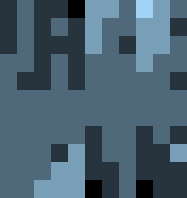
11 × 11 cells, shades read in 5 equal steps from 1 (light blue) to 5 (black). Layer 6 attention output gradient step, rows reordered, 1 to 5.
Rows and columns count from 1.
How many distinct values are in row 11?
4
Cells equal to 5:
3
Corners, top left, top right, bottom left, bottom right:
4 3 3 4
